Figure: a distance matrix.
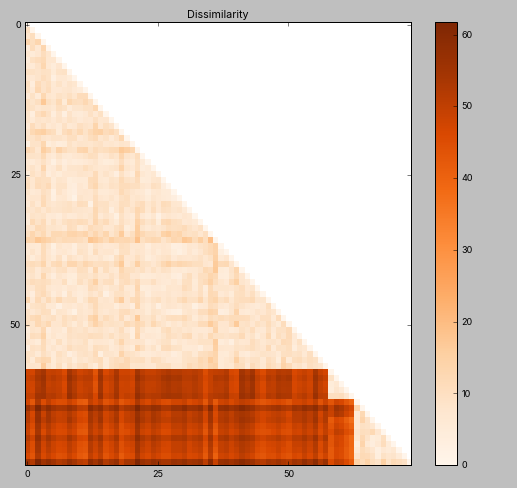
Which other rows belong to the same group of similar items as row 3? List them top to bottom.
0, 1, 2, 4, 5, 6, 7, 8, 9, 10, 11, 12, 13, 14, 15, 16, 17, 18, 19, 20, 21, 22, 23, 24, 25, 26, 27, 28, 29, 30, 31, 32, 33, 34, 35, 36, 37, 38, 39, 40, 41, 42, 43, 44, 45, 46, 47, 48, 49, 50, 51, 52, 53, 54, 55, 56, 57
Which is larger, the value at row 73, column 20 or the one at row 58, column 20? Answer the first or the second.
the first
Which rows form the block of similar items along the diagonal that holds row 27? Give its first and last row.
0 to 57
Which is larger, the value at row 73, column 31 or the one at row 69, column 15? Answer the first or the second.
the first
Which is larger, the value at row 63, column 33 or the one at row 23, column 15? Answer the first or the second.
the first
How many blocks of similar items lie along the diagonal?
3
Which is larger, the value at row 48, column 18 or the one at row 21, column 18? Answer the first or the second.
the second
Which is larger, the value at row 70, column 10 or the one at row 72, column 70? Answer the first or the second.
the first
